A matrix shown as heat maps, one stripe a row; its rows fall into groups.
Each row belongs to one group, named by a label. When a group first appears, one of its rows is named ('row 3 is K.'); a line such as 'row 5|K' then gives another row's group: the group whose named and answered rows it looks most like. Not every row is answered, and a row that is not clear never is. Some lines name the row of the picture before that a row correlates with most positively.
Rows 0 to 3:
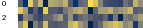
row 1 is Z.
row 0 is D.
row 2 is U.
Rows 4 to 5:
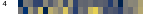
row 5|D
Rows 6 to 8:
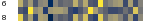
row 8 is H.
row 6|H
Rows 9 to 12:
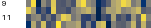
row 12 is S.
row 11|U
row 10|Z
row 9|Z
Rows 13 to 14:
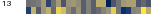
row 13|S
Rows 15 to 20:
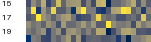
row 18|H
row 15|S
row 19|S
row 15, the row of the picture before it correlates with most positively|13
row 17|D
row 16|Z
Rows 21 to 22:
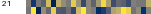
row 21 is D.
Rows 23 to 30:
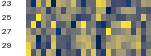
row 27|H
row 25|D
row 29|Z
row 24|S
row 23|D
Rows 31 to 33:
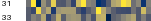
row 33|S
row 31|Z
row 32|D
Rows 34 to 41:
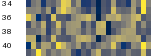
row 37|S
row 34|U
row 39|Z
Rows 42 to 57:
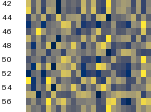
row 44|S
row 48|D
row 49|S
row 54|D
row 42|H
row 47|H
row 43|H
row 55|Z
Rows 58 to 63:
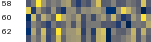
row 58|D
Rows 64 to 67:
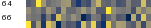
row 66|U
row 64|D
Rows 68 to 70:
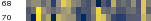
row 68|U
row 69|D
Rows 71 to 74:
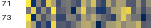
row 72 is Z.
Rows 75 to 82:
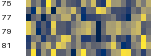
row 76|D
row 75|H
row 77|U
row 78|Z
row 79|Z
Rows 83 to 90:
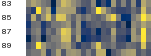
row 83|U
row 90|S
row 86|U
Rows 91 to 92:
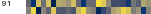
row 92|Z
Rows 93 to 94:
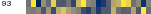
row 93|Z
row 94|U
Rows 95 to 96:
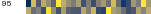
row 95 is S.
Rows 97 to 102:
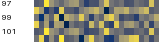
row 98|Z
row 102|Z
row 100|H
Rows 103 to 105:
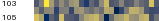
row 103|D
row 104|S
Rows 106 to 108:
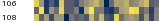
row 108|H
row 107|Z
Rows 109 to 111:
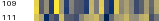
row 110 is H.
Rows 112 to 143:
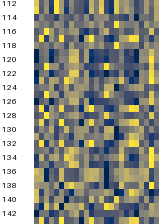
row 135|U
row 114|U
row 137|Z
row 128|D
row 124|S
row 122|U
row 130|S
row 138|U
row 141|D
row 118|H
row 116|D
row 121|D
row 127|Z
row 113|H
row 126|U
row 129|Z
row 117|Z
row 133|U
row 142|U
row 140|H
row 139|S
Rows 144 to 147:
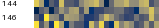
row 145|U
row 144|Z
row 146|D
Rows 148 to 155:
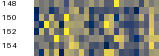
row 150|S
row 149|U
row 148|H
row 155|D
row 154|U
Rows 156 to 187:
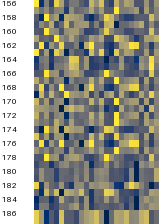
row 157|H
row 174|D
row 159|S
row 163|H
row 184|U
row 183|D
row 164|U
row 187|Z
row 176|Z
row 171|U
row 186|Z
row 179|U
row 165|U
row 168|Z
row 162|Z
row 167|H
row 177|H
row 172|H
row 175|H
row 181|U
